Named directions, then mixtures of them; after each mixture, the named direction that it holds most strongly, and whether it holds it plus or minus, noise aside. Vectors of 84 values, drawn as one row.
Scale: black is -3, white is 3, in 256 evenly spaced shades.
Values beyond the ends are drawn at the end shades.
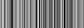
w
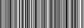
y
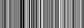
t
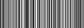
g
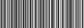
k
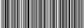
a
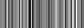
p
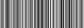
t, minus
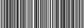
g, minus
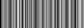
y, plus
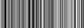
p, plus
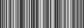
k, minus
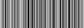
a, plus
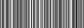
k, minus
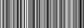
y, minus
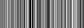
y, minus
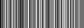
a, minus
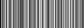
a, minus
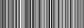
g, plus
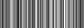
w, minus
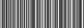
k, minus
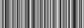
a, plus
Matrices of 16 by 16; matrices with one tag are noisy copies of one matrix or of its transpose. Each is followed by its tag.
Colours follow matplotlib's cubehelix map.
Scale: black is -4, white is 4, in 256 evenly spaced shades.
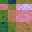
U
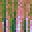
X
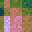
U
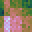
U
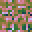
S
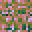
S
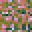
S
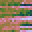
X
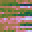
X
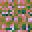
S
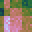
U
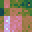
U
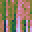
X
